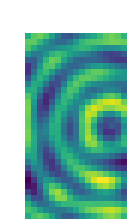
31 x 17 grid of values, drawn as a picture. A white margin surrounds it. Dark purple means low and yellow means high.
Average level on the scale: 50%. Lone odd cells: none. Rings: centred on the middle right. Grain: blotchy. Ninth with the lowest average: bottom left. Ninth with the highest average: bottom right. Odd rows or columns: none.
